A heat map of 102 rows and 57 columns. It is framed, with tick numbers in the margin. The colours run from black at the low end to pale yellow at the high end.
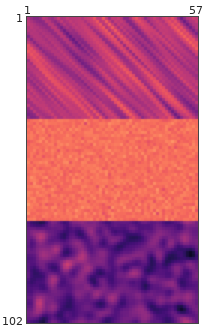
The table splits into 3 rows of 1 panel. Panel 1,1: middling, slanting down to the right. Panel 2,1: high, fine-grained, faint in contrast. Panel 3,1: low, blotchy.
